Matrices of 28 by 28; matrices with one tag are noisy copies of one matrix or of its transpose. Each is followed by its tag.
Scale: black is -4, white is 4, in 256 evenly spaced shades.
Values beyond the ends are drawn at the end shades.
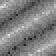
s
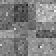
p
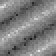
s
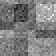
p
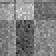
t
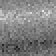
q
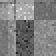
t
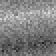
q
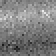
q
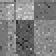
t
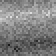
q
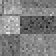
t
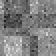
p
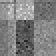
t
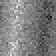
q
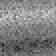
q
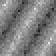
s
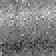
q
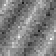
s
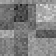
p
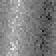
q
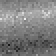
q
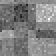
p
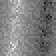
q
